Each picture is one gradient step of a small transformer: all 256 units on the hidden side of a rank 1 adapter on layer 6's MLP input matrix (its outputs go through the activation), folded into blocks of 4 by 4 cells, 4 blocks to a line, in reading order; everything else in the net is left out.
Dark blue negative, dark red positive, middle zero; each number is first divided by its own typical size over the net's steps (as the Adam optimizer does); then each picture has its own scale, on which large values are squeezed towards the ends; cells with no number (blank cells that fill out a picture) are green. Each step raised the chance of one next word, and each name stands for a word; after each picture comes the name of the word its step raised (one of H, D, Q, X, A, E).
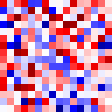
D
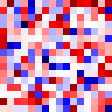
D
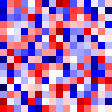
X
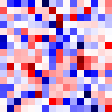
X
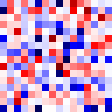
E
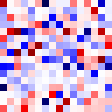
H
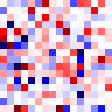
H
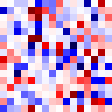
H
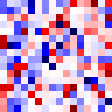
D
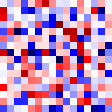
E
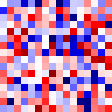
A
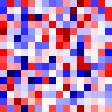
A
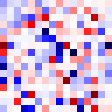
X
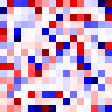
A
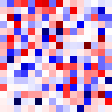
X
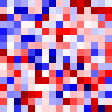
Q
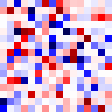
H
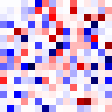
X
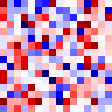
Q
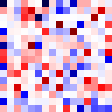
E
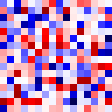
D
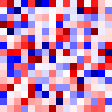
Q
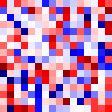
A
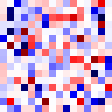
H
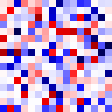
X
